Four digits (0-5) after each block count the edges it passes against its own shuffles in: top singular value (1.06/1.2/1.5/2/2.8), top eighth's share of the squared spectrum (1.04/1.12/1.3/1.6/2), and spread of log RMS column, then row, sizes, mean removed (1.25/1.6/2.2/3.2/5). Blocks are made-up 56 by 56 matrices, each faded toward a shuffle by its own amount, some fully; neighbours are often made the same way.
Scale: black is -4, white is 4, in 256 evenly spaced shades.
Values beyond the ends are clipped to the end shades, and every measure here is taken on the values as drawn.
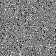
1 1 0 0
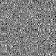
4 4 2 2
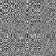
4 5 3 3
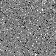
0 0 0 0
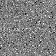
2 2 0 0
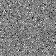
0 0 0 0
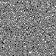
3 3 1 1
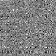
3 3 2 2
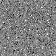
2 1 0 0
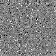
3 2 1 0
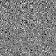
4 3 1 2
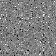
3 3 1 0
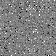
2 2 0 0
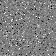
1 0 0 0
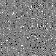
3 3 1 0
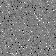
0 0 0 0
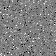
0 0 0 0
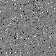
1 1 1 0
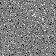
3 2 0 0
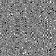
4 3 1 1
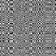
5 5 4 3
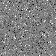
1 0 0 0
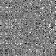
4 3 2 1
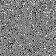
3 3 0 0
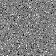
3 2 1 0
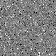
2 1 0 0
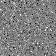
1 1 0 0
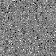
3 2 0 0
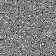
2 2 0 0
